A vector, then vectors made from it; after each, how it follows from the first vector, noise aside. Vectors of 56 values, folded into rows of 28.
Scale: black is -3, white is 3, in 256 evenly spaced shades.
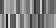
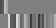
partly zeroed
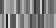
copied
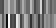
copied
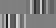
partly zeroed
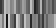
copied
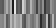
wrapped around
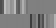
partly zeroed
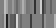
partly zeroed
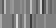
partly zeroed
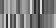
copied
